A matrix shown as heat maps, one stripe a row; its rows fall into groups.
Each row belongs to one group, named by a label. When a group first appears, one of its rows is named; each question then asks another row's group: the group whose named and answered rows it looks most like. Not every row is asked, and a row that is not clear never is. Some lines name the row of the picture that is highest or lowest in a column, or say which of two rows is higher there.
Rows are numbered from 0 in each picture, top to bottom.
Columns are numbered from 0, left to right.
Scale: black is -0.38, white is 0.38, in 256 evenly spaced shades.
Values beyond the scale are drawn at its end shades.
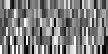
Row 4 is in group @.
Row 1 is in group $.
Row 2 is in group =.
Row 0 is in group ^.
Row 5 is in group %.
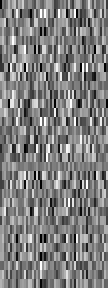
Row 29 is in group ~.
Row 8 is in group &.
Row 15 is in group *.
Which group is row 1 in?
~
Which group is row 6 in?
=
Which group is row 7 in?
@
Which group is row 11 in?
%
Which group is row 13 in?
~
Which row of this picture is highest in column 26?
15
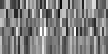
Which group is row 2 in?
&
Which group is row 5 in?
%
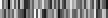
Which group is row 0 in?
%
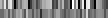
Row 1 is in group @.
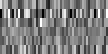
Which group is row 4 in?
@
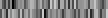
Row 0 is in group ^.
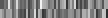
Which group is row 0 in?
~
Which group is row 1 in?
$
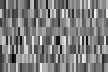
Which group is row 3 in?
%
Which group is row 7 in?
~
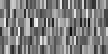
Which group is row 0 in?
&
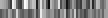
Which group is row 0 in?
=
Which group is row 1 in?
~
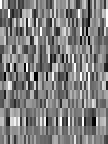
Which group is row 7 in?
@
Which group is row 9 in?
$
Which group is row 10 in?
*
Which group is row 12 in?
&
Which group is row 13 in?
&
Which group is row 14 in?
&
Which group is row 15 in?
@
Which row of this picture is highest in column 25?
1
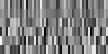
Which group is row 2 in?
&
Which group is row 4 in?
$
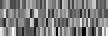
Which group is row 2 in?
*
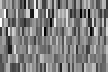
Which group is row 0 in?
$
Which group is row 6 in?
~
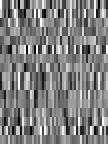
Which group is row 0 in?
%
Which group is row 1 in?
$
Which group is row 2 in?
~
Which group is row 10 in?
*
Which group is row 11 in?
*
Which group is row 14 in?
~
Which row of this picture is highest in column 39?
13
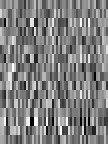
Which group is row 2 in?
*
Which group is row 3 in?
$
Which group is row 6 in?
*
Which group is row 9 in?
$
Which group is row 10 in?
*
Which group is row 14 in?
&
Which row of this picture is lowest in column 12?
9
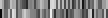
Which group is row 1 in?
=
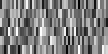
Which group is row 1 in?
&
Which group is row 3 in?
~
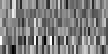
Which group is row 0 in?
=
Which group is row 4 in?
$
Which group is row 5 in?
^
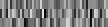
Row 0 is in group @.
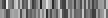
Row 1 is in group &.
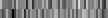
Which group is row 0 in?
%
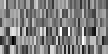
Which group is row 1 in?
&
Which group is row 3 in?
&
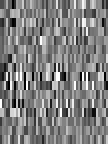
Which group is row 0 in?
^
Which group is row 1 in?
&
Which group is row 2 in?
^
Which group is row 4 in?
~
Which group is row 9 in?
@
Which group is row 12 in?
&
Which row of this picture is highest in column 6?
12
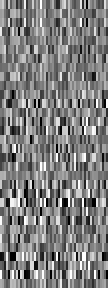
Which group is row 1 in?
&
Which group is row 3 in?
%
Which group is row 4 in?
&
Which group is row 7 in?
~
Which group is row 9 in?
*
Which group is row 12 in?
$
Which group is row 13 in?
@
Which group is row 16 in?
=
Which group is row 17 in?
^
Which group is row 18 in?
~
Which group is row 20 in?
%
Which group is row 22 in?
&
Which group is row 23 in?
@
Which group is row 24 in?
=
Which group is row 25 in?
&
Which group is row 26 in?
%
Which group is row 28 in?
^
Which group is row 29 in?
*
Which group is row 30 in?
%
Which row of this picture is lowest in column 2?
29
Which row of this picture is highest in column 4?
2
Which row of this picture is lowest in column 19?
11
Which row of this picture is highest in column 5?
22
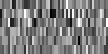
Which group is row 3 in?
&
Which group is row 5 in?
@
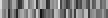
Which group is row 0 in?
=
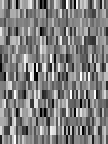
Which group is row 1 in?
&
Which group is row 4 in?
&
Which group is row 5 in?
~
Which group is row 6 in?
=
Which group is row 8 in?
*
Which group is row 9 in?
$
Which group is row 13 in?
=
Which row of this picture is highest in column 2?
11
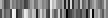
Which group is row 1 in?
=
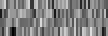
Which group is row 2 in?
~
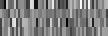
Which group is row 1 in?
%
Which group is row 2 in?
=
